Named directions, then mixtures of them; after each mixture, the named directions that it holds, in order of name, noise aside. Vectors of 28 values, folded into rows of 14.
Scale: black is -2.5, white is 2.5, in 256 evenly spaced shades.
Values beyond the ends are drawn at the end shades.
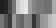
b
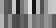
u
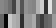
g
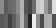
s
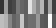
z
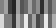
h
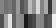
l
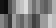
b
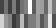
u, z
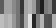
s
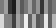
h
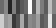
u, z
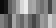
b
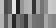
u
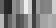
b, u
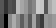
b, g, s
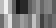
b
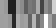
h, s
